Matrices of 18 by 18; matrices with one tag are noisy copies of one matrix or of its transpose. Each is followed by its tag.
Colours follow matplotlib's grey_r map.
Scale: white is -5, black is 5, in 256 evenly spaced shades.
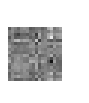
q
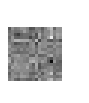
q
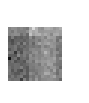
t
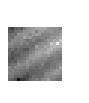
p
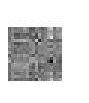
q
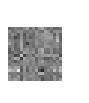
q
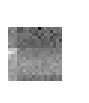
t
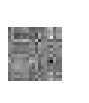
q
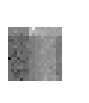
t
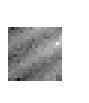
p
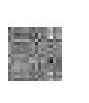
q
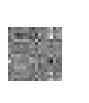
q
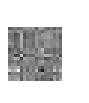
q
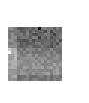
t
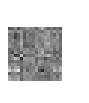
q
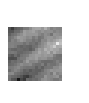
p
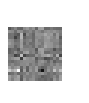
q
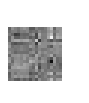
q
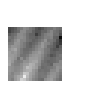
p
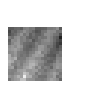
p
